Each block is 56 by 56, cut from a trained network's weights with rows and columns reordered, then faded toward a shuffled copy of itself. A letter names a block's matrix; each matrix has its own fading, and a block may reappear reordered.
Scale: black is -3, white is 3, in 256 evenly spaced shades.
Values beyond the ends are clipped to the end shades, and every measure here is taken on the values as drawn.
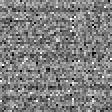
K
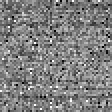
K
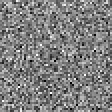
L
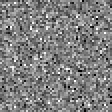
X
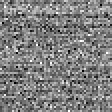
K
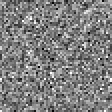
L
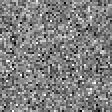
X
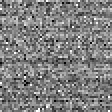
K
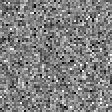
X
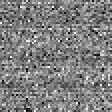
K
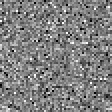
X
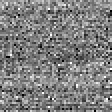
K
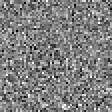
L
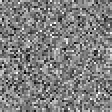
L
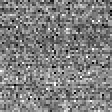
K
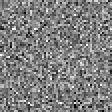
L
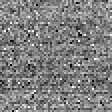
K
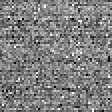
K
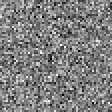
L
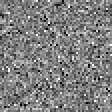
X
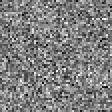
L
